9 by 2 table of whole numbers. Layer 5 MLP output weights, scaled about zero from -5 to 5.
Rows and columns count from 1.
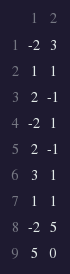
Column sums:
8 10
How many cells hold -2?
3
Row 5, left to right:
2 -1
